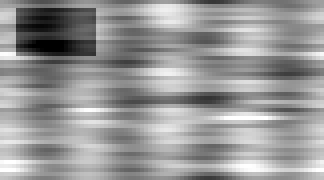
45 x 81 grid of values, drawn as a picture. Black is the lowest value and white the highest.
Odd patch: lower, in the top left. Ninth with the lowest average: top left. Stripes: upright, repeating 4 times.
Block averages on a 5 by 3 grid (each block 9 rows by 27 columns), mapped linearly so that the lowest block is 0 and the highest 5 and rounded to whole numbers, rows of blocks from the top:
044
023
333
555
535
